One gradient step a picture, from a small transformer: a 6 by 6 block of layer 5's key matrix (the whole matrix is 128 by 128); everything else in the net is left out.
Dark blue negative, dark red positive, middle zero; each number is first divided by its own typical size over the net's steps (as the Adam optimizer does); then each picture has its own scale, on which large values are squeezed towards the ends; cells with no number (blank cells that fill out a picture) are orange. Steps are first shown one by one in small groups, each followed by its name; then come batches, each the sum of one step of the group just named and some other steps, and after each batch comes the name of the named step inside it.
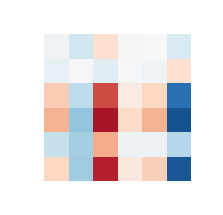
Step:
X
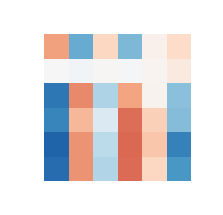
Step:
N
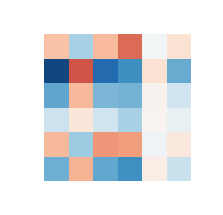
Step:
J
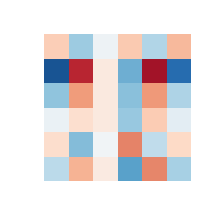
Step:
J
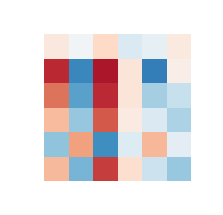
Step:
X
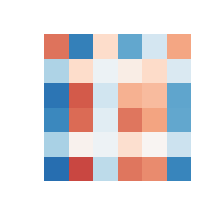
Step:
N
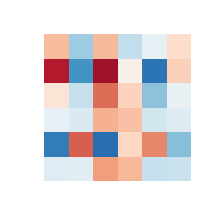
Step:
N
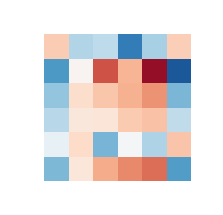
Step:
N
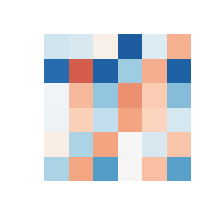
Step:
J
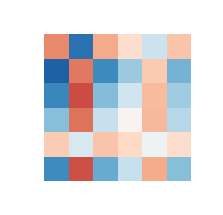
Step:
J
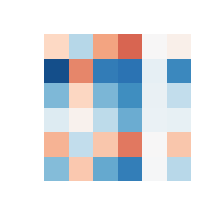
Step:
J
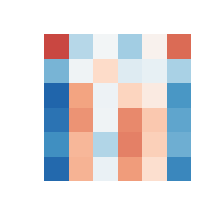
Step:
N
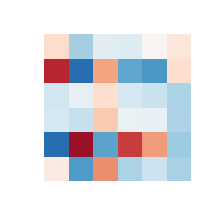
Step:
N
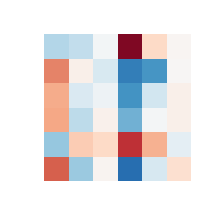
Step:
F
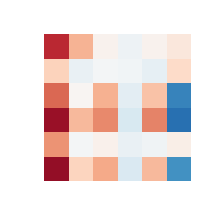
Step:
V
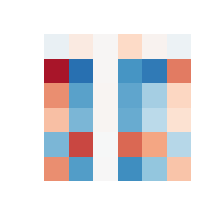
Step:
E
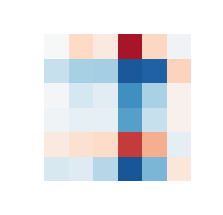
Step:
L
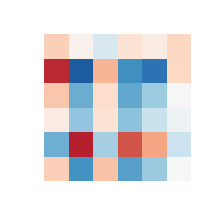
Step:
E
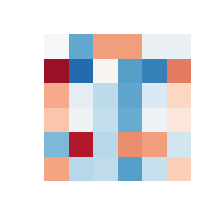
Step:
E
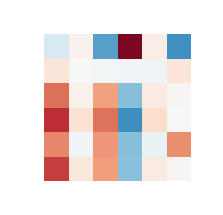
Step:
V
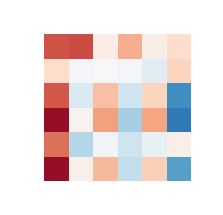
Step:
V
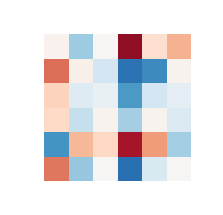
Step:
F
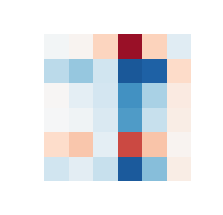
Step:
L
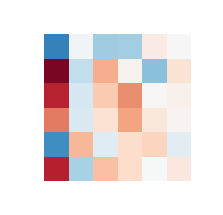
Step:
F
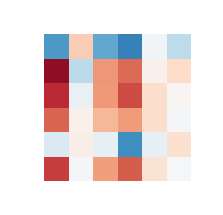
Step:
V
